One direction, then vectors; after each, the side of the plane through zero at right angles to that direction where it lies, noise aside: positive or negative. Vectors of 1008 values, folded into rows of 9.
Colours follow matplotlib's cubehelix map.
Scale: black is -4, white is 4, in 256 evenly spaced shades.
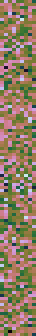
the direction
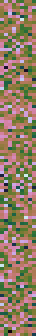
positive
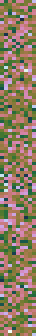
negative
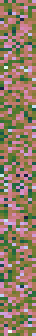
negative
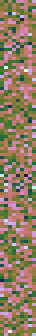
negative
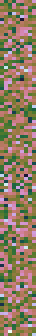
negative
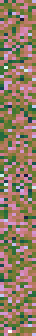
negative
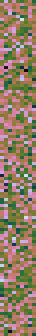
positive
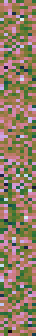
positive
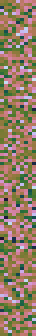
negative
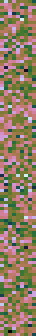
positive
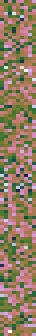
negative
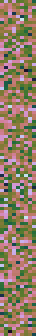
positive
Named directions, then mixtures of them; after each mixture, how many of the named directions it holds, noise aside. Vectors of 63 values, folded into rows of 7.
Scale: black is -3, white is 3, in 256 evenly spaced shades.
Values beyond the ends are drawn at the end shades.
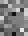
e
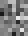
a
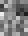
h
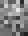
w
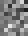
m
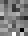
three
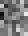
two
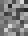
one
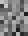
three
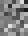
one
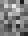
one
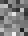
one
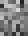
three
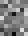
one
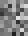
one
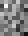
three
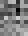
three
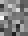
three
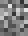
three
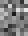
three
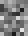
three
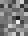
two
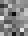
one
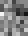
one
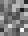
two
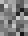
three
